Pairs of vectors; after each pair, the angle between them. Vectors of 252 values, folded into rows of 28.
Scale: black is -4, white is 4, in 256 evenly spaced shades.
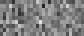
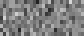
partly opposed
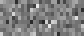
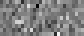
partly opposed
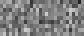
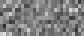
partly aligned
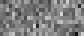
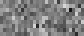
partly aligned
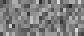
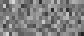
partly aligned
